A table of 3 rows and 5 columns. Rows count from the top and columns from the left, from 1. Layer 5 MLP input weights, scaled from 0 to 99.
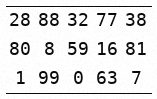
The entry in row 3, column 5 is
7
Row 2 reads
80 8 59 16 81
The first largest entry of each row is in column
2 5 2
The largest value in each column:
80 99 59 77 81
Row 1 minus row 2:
-52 80 -27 61 -43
